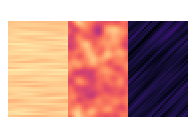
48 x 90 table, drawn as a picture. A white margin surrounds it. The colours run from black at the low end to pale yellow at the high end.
It is made of 1 by 3 panels. Panel 1,1: very high, streaked across, faint in contrast. Panel 1,2: high, blotchy. Panel 1,3: very low, slanting up to the right, faint in contrast.
